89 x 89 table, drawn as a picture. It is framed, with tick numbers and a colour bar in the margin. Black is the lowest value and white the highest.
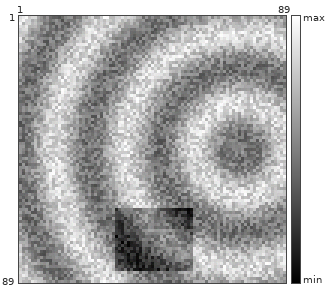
Odd patch: lower, in the bottom middle. Ninth with the lowest average: bottom middle. Rings: centred on the middle right.
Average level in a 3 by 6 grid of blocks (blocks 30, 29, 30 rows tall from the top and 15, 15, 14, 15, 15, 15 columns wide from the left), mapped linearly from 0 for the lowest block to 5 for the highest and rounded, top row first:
243344
425244
240044
